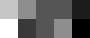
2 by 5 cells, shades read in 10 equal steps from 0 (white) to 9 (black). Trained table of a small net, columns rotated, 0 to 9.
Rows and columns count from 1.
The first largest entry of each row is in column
5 5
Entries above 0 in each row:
5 4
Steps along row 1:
up up same up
